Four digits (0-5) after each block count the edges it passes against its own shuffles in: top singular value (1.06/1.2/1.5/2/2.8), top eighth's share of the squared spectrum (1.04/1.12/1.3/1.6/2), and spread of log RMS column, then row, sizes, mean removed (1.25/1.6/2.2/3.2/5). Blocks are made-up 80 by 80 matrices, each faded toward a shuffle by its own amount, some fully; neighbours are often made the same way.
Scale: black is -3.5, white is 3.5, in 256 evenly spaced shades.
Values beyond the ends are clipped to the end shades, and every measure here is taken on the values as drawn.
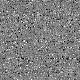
1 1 0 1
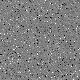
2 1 0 0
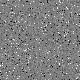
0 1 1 0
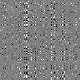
4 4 3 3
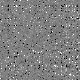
3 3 1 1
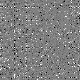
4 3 2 1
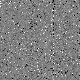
2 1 1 0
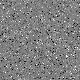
0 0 0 0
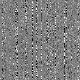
2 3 4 0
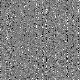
2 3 3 0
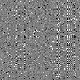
5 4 3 2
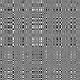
5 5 4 4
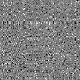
4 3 2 2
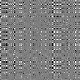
5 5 4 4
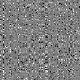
4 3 3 2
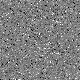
0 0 0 0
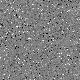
0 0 0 0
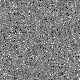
1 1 0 0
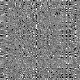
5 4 3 2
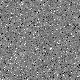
1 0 0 0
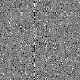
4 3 2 0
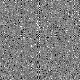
4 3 2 1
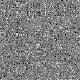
3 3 1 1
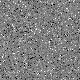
2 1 0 0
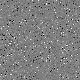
0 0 0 0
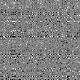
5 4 2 3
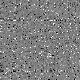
3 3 1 2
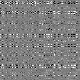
5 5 3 4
